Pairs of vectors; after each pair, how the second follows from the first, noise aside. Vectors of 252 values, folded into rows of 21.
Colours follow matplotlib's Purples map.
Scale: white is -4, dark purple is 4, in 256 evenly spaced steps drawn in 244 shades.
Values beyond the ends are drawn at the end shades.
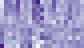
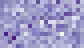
shuffled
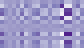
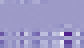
partly zeroed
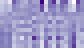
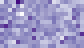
shuffled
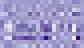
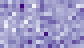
shuffled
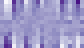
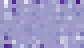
partly zeroed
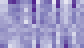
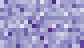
shuffled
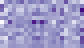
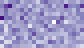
shuffled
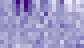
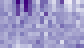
copied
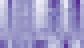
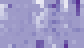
partly zeroed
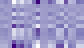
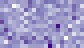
shuffled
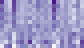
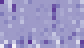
partly zeroed
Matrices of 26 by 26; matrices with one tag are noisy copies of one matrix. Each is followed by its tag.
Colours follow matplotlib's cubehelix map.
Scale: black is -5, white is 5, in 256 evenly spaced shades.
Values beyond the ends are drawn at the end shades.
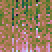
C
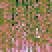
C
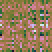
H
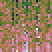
C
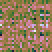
H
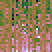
C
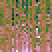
C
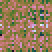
H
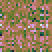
H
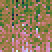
C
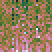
C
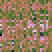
H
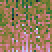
C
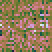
H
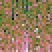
C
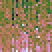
C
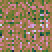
H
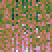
C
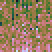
C
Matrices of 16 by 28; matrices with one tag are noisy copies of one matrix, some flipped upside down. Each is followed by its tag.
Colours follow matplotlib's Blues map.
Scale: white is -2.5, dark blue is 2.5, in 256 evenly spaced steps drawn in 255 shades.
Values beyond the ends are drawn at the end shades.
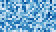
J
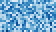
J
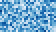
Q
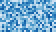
J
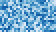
Q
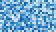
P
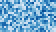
Q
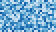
P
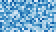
P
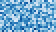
P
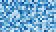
P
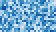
Q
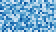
P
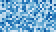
J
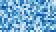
Q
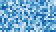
Q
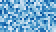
Q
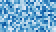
Q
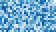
Q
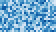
Q
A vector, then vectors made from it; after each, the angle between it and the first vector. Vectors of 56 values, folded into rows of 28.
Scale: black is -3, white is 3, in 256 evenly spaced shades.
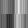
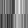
nearly parallel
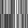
partly aligned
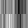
nearly opposite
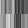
nearly opposite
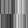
nearly parallel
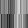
nearly parallel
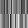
orthogonal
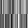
partly aligned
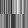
partly aligned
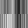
nearly opposite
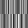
orthogonal
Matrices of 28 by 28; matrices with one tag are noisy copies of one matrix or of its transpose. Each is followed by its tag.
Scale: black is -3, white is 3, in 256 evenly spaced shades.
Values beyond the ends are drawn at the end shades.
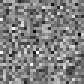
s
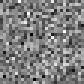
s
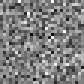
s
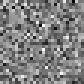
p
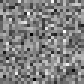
s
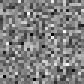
s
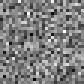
s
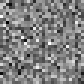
p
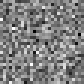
s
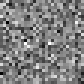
p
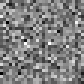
p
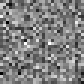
p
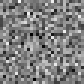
s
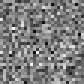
s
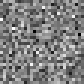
s
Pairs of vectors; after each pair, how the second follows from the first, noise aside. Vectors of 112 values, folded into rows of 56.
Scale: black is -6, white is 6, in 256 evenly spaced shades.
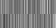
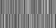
sign-scrambled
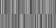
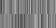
sign-scrambled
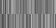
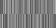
sign-scrambled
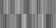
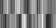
scaled up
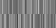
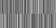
sign-scrambled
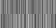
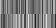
scaled up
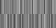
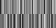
scaled up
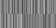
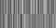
sign-scrambled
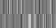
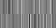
sign-scrambled
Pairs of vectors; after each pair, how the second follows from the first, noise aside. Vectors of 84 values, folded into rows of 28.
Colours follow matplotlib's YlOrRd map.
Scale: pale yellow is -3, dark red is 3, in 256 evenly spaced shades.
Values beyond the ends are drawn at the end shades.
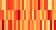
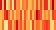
reversed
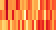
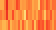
shrunk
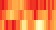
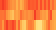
shrunk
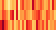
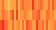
shrunk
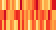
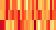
reversed
